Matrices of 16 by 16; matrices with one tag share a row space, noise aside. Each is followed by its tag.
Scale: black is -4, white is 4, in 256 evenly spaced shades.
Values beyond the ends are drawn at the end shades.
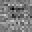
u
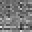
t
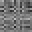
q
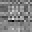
u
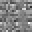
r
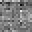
t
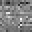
t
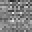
u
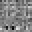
r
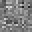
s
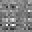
r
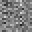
s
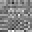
u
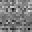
r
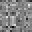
r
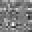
r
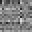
t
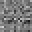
q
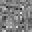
s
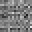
u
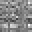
r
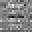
u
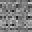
r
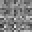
q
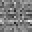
q
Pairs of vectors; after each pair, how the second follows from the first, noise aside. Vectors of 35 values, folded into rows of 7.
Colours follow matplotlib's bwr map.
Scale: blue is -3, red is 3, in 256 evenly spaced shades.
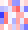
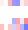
partly zeroed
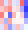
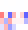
partly zeroed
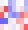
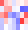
reversed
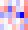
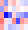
reversed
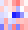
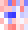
reversed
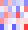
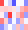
reversed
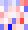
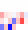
partly zeroed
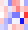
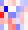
reversed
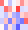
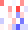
partly zeroed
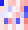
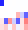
partly zeroed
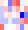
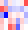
reversed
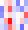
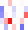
partly zeroed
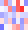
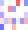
partly zeroed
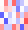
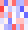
reversed
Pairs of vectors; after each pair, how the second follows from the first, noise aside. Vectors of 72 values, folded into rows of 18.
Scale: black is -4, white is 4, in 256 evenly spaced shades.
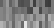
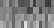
copied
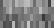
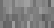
shrunk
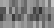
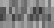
copied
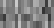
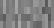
shrunk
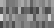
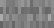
shrunk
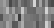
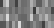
reversed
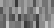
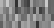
reversed
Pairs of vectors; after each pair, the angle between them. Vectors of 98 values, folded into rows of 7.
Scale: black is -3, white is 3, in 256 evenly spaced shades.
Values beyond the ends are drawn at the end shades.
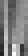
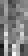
nearly parallel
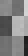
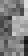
nearly parallel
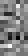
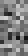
nearly parallel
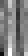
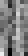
nearly opposite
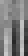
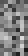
partly aligned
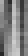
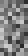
orthogonal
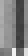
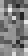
partly aligned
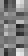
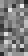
orthogonal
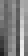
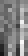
nearly parallel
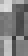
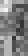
nearly parallel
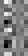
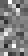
partly aligned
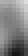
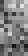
partly aligned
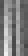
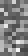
orthogonal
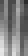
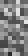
orthogonal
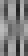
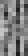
nearly parallel
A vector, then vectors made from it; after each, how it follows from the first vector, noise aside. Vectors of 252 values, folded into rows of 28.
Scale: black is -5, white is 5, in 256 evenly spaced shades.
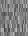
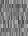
wrapped around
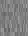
shrunk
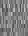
wrapped around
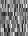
scaled up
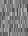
wrapped around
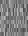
wrapped around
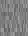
shrunk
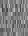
wrapped around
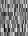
scaled up
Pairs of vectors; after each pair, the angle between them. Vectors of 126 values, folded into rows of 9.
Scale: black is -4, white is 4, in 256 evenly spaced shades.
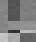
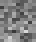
partly aligned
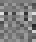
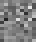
partly aligned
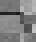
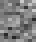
partly aligned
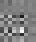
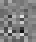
nearly opposite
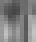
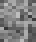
partly opposed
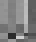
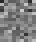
orthogonal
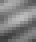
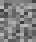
orthogonal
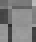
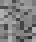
partly opposed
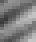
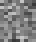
orthogonal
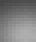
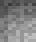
nearly parallel
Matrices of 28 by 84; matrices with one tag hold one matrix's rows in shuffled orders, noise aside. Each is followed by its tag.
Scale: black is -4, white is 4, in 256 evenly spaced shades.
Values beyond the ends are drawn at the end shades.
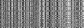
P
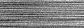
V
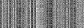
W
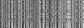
P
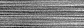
V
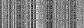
W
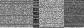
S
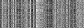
W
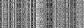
W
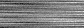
V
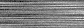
V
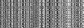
P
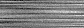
V
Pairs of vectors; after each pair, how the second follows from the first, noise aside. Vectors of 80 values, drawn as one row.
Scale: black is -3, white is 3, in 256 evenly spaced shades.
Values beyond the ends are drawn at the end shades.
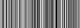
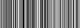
reversed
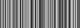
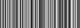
copied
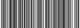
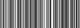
wrapped around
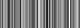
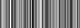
reversed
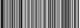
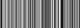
wrapped around
